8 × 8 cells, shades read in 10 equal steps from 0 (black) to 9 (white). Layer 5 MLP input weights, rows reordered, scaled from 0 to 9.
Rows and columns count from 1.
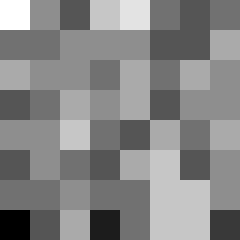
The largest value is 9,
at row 1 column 1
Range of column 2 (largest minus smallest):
2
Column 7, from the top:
3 3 6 5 4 3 7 7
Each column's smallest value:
0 3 3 1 3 3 3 2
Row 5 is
5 5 7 4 3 6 4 6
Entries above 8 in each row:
1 0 0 0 0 0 0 0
